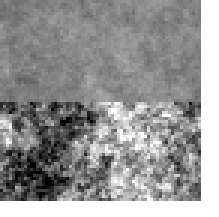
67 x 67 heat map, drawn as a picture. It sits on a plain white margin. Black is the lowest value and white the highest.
Grain: blotchy. Stripes: none. Seam: horizontal, 50% of the way down, the top part calmer. Ninth with the lowest average: bottom left.
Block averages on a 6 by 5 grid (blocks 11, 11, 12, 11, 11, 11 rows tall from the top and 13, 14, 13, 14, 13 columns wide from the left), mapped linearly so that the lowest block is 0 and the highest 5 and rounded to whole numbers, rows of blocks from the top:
3 3 3 3 3 | 3 3 3 3 3 | 3 3 3 3 3 | 2 1 4 5 3 | 2 1 4 5 3 | 0 1 3 5 3
